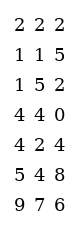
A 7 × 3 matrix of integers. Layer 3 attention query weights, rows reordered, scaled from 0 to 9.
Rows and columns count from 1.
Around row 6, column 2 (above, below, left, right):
2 7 5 8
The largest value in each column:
9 7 8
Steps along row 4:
same down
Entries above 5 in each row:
0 0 0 0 0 1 3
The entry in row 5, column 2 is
2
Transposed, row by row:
2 1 1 4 4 5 9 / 2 1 5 4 2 4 7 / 2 5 2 0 4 8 6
